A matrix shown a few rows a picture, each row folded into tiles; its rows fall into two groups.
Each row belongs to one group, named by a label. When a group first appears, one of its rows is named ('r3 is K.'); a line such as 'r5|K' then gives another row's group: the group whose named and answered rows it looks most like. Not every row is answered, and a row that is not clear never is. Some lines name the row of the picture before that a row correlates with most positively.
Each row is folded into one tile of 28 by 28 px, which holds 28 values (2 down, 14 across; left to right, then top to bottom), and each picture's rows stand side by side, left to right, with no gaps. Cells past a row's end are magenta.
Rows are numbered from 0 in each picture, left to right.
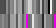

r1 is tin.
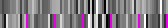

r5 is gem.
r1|gem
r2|tin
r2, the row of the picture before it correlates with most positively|1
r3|tin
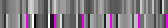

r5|tin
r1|gem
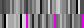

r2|tin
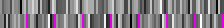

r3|gem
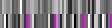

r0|gem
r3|tin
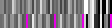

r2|tin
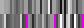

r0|gem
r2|tin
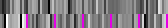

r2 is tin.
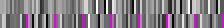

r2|gem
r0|gem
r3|tin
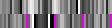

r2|tin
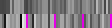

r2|tin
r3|tin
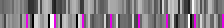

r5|tin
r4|gem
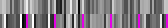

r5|gem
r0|gem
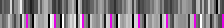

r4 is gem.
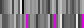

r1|gem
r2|gem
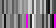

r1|tin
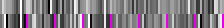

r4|tin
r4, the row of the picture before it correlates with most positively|1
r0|gem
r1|tin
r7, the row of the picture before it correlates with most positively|0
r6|gem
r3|gem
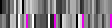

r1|gem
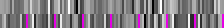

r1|gem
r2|tin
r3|gem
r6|gem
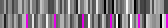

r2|tin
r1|tin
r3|tin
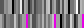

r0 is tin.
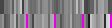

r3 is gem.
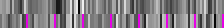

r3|tin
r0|gem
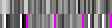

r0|gem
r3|tin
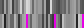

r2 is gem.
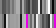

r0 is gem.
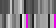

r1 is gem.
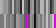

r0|tin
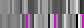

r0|gem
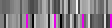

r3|gem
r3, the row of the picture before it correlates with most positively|0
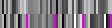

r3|gem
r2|tin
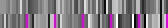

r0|gem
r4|gem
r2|tin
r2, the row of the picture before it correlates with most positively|3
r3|tin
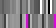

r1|tin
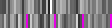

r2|gem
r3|tin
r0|tin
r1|tin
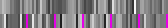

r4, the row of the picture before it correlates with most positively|1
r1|tin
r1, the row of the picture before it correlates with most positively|3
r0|gem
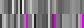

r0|tin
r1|gem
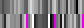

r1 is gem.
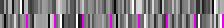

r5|tin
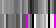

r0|gem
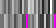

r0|tin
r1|tin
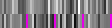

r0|tin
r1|gem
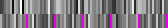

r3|tin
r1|gem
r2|tin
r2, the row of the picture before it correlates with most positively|3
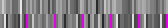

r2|gem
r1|tin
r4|gem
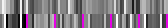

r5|gem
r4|tin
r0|gem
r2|tin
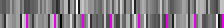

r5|gem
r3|gem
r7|gem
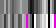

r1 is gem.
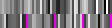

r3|tin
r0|gem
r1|tin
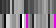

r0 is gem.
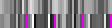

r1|gem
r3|gem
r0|tin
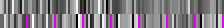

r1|tin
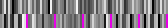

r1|tin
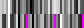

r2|tin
